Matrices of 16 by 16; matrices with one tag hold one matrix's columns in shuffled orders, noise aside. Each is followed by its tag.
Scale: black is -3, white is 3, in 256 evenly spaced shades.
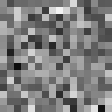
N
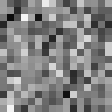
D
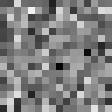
N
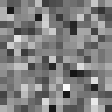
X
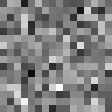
X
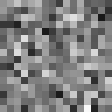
D
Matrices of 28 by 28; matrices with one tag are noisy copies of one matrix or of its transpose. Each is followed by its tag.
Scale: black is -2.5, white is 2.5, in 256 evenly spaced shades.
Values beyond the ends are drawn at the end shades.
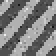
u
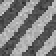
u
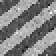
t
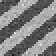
t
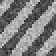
u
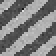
u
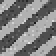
u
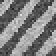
u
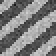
u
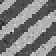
u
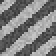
u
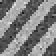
t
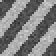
t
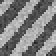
u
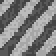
u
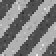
t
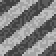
t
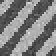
u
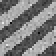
t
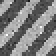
u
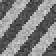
t
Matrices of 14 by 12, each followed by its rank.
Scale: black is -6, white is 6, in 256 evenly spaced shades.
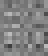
two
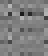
two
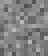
full rank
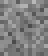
full rank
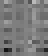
two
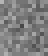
full rank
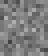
full rank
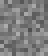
full rank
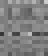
two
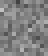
full rank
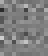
two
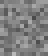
full rank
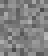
full rank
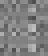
two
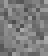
full rank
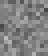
full rank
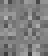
two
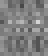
two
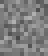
full rank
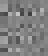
two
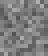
full rank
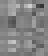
two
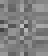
two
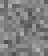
full rank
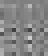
two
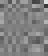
two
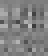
two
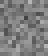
full rank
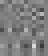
two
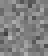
full rank
